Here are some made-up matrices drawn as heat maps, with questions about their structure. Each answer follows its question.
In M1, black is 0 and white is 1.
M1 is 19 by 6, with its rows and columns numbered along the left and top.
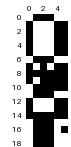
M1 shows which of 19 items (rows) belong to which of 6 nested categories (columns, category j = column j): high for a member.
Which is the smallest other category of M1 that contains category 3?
1
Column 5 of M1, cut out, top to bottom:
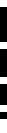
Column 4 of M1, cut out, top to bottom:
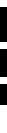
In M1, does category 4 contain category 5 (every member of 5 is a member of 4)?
yes
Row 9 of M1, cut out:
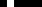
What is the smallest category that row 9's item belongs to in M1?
1
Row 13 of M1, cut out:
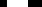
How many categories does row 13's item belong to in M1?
3
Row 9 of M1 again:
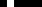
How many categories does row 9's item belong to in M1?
1
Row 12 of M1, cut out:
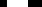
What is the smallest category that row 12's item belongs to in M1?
2
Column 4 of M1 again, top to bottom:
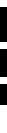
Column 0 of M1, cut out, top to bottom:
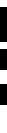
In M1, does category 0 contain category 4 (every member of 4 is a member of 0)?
yes
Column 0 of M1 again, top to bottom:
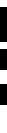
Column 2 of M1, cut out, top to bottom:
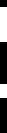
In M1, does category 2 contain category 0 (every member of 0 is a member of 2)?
no
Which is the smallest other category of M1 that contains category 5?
4
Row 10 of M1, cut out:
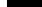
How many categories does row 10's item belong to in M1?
1
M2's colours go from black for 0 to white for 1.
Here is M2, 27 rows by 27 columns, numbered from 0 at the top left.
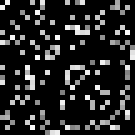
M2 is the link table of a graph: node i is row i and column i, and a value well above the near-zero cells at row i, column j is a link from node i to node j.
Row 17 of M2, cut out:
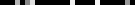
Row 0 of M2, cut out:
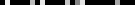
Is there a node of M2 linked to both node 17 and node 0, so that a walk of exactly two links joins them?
yes
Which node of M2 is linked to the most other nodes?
node 25
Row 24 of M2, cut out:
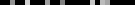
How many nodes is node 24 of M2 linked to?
7
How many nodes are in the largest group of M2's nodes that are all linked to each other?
5
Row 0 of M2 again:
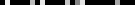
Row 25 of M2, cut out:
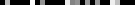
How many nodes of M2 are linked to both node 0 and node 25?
6
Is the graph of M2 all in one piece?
yes
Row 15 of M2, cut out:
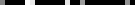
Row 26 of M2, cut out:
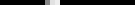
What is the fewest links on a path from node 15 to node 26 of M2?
4
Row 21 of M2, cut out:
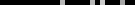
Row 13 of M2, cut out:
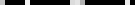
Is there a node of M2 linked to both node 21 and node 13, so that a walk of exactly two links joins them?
no
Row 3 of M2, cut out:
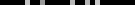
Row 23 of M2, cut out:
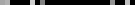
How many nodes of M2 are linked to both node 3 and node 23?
1
